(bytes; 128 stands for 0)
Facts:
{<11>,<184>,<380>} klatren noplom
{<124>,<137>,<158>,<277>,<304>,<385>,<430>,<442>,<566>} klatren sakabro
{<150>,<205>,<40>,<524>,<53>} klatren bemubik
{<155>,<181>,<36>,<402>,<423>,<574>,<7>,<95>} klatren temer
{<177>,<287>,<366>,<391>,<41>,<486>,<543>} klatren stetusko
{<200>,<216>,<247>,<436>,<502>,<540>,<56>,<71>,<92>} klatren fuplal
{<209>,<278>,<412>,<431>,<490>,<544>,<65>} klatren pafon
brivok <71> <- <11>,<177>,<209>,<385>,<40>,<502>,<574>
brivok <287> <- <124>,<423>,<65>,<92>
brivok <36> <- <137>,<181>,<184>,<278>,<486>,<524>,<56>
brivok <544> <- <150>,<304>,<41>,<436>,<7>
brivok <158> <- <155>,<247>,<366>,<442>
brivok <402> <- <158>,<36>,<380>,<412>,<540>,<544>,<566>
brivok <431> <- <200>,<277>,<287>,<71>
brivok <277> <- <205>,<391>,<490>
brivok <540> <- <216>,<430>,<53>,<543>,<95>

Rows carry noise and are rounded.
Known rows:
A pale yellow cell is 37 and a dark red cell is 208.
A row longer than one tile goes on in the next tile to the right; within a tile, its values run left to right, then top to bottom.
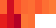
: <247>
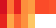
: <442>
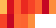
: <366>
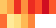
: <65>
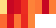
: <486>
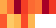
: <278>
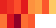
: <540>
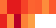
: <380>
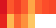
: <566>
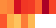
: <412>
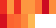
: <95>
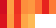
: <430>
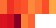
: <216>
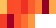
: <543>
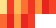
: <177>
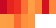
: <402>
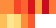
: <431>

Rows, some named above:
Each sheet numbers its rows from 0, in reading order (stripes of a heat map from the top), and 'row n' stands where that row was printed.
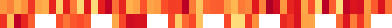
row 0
<11>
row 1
<40>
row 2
<71>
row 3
<137>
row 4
<209>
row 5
<53>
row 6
<486>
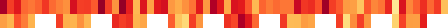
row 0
<158>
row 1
<412>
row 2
<150>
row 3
<209>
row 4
<56>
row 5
<412>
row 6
<385>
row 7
<287>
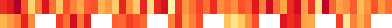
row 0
<36>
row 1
<92>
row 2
<40>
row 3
<391>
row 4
<431>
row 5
<53>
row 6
<124>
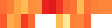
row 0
<574>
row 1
<277>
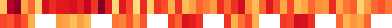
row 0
<524>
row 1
<544>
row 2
<205>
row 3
<502>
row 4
<181>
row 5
<502>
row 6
<423>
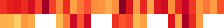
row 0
<544>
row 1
<200>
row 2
<150>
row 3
<184>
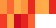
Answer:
<11>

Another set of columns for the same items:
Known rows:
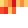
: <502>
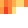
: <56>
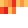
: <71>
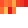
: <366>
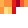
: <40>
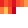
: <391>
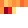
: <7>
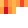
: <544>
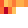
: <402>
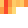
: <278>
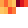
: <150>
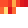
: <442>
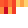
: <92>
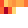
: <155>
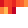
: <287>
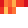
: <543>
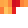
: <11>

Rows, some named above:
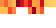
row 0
<150>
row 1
<423>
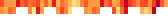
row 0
<380>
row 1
<486>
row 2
<56>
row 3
<380>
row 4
<177>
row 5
<205>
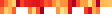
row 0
<53>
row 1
<124>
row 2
<40>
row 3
<574>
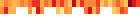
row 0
<412>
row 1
<137>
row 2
<524>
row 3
<200>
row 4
<150>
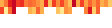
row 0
<385>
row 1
<184>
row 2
<524>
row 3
<431>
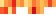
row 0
<209>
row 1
<544>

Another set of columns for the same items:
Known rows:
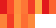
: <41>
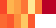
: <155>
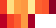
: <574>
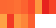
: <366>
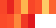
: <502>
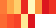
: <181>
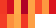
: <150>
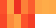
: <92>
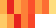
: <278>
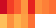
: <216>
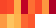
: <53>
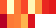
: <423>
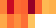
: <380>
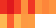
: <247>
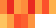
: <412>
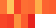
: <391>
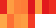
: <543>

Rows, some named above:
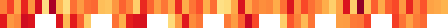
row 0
<40>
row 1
<124>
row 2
<209>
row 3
<278>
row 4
<431>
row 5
<56>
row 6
<524>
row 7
<92>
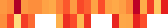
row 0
<200>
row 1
<486>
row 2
<205>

